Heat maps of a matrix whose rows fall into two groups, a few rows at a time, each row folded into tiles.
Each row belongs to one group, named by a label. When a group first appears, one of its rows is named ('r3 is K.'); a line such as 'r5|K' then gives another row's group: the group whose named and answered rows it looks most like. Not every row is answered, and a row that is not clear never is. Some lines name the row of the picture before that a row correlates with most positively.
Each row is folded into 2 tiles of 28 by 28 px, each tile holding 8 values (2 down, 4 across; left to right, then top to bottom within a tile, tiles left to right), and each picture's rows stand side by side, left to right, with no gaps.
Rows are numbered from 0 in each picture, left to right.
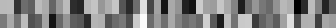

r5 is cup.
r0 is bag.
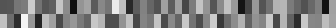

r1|bag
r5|cup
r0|cup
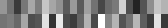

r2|bag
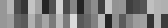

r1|bag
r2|bag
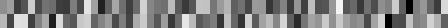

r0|bag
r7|bag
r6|bag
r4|cup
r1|cup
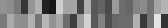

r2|bag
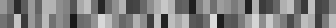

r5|cup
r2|bag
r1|cup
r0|bag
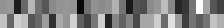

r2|bag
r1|bag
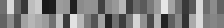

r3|cup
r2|bag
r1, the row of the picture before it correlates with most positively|0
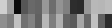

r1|bag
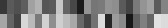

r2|cup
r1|bag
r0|cup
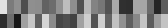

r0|cup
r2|cup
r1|cup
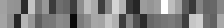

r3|cup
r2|bag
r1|cup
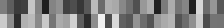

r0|cup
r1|bag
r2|cup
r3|cup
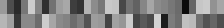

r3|bag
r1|bag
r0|cup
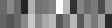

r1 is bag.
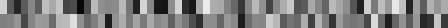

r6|bag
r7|bag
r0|bag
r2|cup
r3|bag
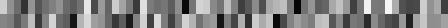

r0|cup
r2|cup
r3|bag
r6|bag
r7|cup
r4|bag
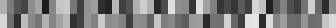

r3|cup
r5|cup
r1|cup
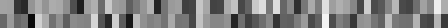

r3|cup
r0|bag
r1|bag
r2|cup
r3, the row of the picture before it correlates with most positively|1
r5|bag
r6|cup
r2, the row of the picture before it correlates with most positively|0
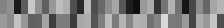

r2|cup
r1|cup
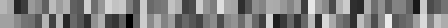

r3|bag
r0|bag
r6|cup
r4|bag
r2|cup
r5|cup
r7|cup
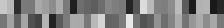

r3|cup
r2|bag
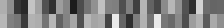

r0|cup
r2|cup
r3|cup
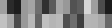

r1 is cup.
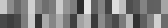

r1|cup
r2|bag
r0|cup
